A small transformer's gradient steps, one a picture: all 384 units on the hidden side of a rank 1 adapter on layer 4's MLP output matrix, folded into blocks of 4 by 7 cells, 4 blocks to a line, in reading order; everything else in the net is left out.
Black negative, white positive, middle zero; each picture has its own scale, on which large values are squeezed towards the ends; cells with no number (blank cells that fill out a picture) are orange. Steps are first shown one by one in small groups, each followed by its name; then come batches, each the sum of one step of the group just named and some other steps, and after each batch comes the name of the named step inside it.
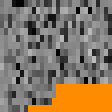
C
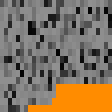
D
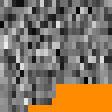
C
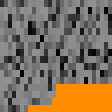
D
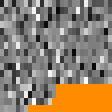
D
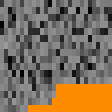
D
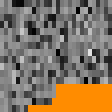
C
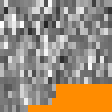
D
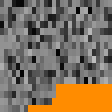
C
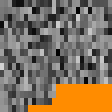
C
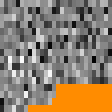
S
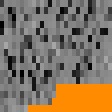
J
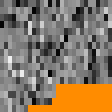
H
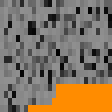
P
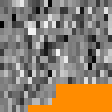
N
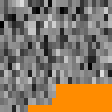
N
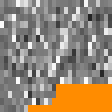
P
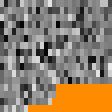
S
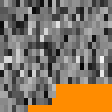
H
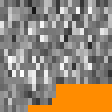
H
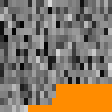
J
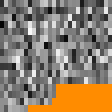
N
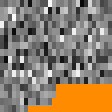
P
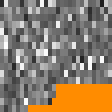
P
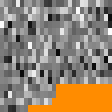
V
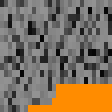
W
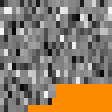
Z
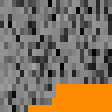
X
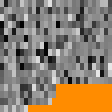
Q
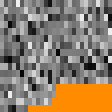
V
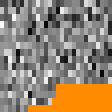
X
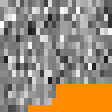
V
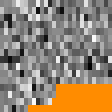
V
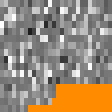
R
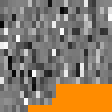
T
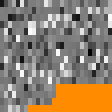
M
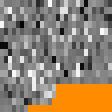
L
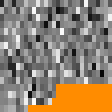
T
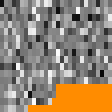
M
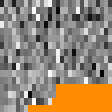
L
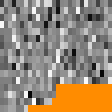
L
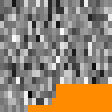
T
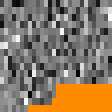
T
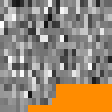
R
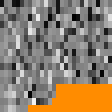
M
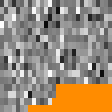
R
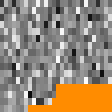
T
